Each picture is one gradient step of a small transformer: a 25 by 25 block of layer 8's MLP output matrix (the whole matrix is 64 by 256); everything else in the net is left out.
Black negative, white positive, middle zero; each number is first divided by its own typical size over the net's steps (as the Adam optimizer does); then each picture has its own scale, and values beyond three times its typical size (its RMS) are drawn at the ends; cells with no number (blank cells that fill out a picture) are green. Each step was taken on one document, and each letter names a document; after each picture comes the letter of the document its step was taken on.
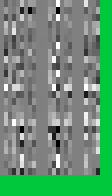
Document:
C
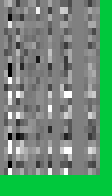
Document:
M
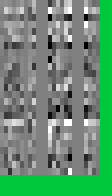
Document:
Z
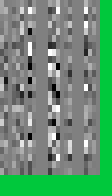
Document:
C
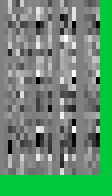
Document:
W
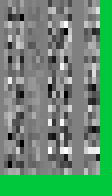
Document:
M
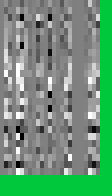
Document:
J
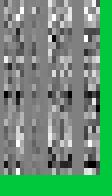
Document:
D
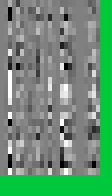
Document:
M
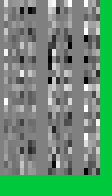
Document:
C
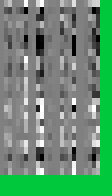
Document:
W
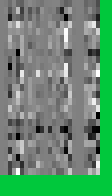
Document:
M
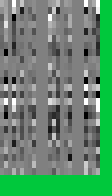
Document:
C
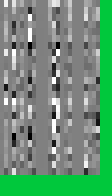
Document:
C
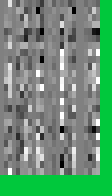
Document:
J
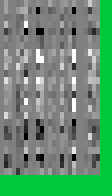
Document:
J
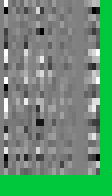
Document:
J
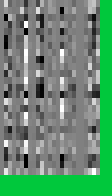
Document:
W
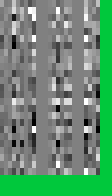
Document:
C
